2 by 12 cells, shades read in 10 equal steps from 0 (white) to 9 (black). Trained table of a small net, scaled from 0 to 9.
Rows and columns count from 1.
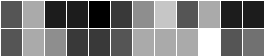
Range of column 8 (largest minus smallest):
1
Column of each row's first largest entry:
5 4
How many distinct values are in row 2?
6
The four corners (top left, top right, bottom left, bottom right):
6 8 6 5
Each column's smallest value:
6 3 4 7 7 6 3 2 3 0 6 5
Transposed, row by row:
6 6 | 3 3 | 8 4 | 8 7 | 9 7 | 7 6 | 4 3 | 2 3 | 6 3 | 3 0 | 8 6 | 8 5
